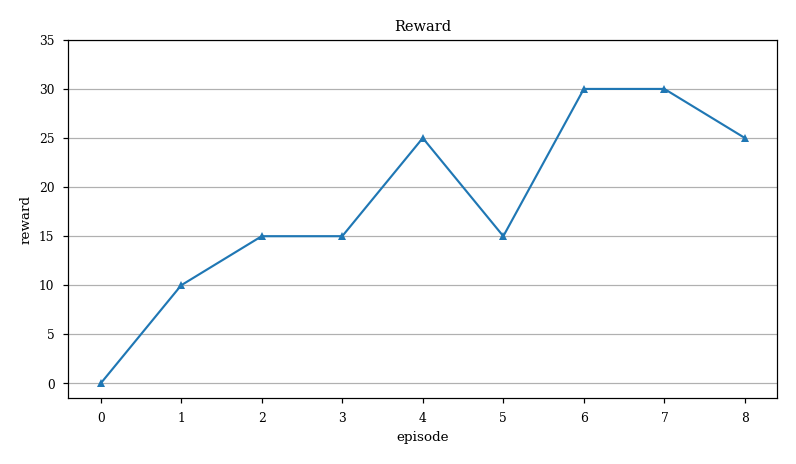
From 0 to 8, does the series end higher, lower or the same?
higher
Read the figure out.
Title: Reward
x-axis: episode, ticks 0 1 2 3 4 5 6 7 8
y-axis: reward, ticks 0 5 10 15 20 25 30 35
Values:
0 10 15 15 25 15 30 30 25
